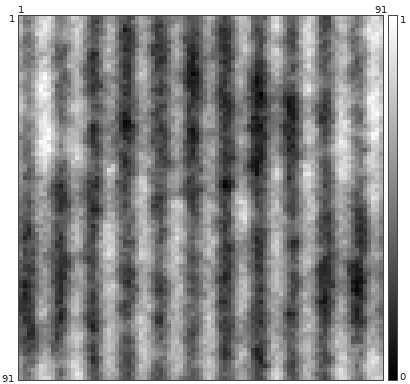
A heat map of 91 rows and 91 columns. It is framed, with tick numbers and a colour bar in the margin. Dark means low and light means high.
Slope: none. Stripes: upright, repeating 11 times. Ninth with the highest average: top right. Grain: streaks running down. Lone odd cells: none.
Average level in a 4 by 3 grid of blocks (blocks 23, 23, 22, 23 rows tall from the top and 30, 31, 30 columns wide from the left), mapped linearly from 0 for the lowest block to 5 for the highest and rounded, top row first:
4 0 5 | 3 0 4 | 1 3 2 | 2 3 3
